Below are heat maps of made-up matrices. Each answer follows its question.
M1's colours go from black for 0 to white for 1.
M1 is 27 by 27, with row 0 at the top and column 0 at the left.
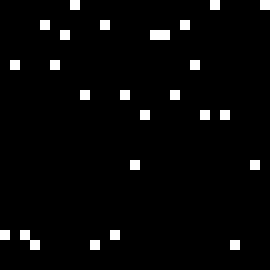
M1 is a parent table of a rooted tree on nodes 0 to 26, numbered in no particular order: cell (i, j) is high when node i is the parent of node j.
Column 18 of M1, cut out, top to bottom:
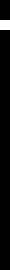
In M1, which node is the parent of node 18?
2
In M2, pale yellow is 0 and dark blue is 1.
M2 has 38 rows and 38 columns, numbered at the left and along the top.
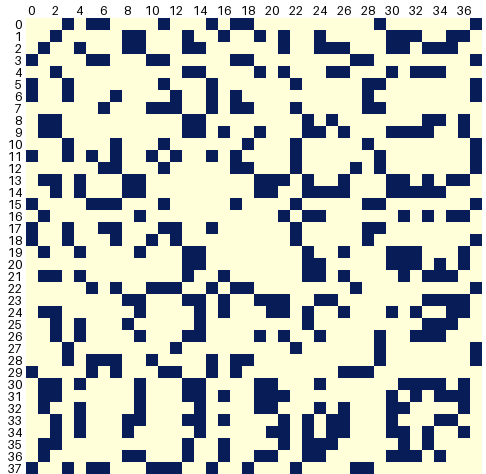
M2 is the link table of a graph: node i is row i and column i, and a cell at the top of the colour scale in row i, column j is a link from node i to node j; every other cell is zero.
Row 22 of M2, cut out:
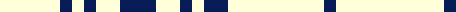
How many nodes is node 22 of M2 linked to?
10
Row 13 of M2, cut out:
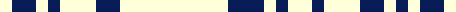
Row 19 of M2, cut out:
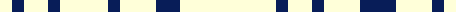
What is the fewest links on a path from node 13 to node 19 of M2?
1
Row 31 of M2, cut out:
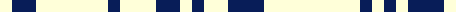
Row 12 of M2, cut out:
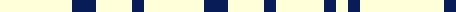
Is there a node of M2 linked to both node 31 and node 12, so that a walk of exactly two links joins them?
no
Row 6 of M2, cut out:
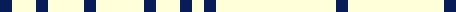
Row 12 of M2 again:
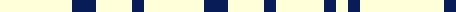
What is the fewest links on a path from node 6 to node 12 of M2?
1
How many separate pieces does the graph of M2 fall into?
1
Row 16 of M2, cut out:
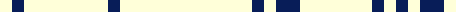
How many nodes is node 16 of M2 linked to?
9
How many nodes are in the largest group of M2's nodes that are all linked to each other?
7
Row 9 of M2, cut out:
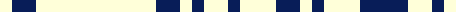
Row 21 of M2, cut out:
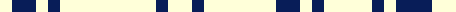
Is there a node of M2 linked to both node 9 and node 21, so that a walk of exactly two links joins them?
yes
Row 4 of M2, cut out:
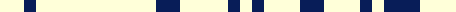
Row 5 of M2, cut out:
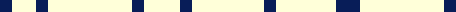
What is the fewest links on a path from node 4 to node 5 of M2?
3
